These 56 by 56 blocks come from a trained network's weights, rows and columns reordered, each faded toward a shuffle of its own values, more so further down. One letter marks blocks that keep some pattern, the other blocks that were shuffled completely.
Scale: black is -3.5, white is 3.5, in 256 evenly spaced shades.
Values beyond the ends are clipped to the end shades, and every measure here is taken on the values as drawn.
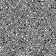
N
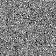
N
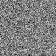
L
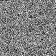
L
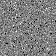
N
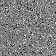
N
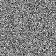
L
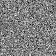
N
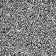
L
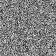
N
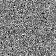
L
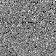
L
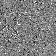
N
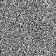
L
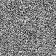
L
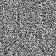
L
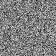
N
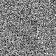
L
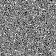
N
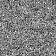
L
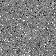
N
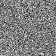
N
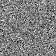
N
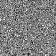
L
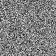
N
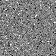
N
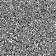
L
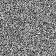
N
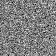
L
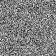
L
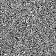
N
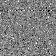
L
